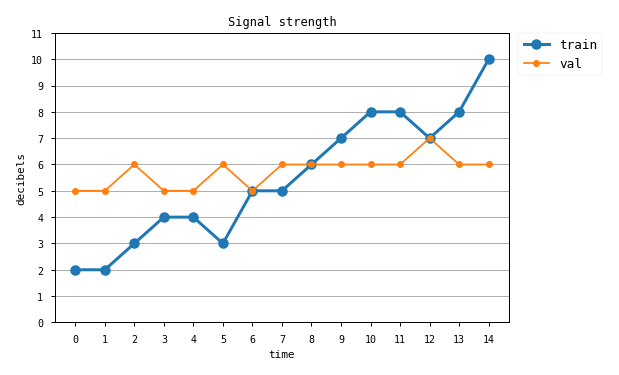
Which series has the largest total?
val
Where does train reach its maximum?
14
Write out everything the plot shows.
Title: Signal strength
x-axis: time, ticks 0 1 2 3 4 5 6 7 8 9 10 11 12 13 14
y-axis: decibels, ticks 0 1 2 3 4 5 6 7 8 9 10 11
Legend: train, val
Values:
train: 2 2 3 4 4 3 5 5 6 7 8 8 7 8 10
val: 5 5 6 5 5 6 5 6 6 6 6 6 7 6 6
